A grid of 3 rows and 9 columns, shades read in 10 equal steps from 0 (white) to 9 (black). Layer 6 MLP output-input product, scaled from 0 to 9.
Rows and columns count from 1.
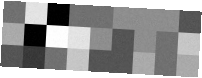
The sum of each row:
43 34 43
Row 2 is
3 9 0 1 4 6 4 5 2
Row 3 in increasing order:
2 3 3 5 5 6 6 6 7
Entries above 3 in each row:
8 5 6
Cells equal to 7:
1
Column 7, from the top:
4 4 3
